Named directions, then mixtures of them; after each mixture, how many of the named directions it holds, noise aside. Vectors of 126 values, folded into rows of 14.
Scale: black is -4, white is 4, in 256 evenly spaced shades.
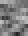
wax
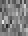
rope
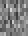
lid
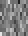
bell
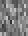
three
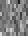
one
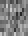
three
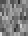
three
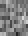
three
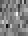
two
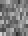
three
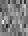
one
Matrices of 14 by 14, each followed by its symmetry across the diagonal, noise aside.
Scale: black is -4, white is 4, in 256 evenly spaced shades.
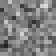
antisymmetric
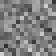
antisymmetric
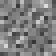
symmetric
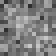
symmetric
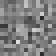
antisymmetric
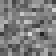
neither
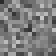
symmetric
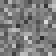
neither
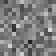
neither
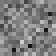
symmetric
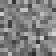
antisymmetric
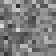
neither
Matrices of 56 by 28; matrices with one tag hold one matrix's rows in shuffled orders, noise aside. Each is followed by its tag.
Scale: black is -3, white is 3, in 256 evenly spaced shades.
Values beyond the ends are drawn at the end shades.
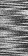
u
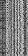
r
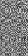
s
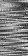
u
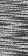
u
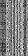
r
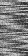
u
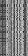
r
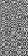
s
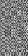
s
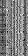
r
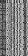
r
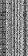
r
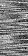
u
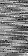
u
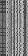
r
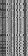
r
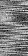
u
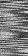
u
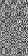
s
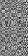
s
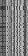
r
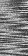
u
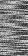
u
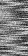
u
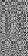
s
